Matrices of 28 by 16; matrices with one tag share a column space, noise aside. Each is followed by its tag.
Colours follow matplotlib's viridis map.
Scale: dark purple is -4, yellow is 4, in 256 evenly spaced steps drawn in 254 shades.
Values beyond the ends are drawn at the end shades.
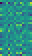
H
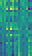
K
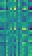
K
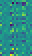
H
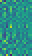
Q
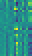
K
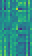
K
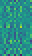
Q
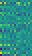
H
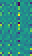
H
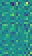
H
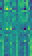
K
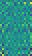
H
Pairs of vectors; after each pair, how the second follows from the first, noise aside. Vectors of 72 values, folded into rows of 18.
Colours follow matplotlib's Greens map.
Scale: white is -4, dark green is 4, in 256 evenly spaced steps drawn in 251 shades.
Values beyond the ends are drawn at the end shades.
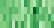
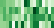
scaled up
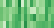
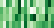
scaled up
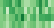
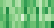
negated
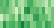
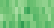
shrunk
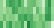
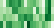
scaled up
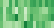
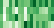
scaled up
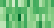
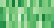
negated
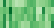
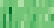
partly zeroed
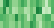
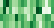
scaled up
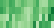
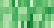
wrapped around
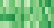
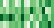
scaled up
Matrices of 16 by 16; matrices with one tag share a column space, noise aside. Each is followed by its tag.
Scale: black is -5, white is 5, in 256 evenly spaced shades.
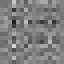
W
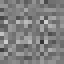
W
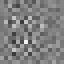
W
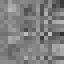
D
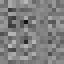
W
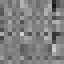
D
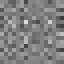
W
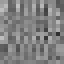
D
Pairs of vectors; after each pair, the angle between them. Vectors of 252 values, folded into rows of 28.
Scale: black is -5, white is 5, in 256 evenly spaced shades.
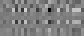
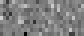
orthogonal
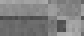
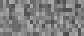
orthogonal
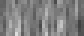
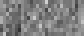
partly opposed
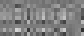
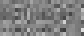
nearly opposite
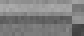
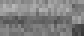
nearly parallel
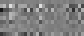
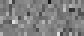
orthogonal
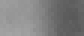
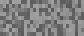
orthogonal
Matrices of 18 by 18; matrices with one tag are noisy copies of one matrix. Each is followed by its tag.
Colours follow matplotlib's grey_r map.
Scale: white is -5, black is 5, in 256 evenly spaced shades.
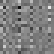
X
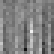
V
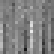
V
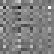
X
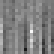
V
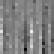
V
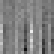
V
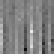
V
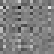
X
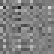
X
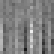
V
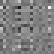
X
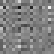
X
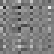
X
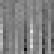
V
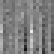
V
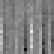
V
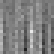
V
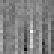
V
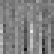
V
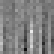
V
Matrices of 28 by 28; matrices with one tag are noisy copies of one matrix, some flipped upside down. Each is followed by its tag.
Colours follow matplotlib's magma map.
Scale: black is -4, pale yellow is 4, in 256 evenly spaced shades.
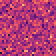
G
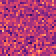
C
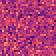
C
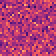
G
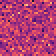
G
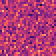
C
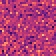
C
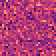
C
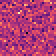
G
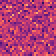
G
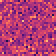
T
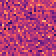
C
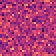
G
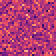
G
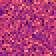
G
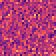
T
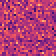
C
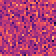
T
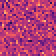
C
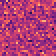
C
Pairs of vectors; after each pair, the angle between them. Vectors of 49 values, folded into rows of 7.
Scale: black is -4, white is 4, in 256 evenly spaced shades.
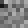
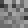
nearly parallel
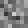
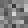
partly aligned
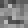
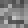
nearly parallel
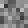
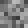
partly opposed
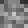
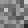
partly opposed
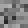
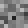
partly aligned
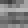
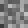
orthogonal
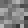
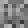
orthogonal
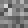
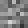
partly aligned
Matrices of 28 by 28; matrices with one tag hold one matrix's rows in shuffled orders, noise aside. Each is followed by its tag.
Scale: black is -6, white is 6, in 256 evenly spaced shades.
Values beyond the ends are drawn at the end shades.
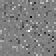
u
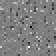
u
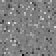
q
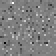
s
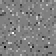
s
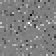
u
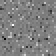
s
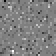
s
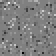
q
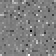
u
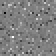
s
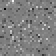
s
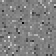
q
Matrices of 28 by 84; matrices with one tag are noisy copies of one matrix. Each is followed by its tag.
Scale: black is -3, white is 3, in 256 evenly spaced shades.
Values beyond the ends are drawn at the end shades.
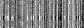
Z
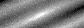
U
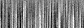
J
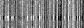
Z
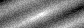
U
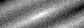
U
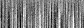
J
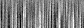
J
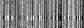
Z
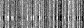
Z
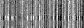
Z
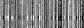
Z
